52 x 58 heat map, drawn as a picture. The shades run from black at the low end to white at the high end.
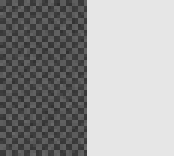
It is made of 1 by 2 panels. Panel 1,1: low, checkered. Panel 1,2: very high, flat.
